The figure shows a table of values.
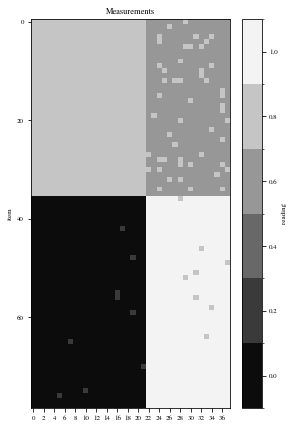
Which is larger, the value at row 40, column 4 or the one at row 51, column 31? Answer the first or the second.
the second
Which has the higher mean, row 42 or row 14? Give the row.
14
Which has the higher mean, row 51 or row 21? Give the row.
21
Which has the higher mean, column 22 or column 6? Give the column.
22
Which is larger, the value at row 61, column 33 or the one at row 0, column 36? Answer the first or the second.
the first
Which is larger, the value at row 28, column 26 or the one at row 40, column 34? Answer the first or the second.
the second
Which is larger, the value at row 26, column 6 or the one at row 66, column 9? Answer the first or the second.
the first
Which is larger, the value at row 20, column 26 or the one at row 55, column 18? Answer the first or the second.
the first
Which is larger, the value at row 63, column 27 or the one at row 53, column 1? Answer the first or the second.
the first
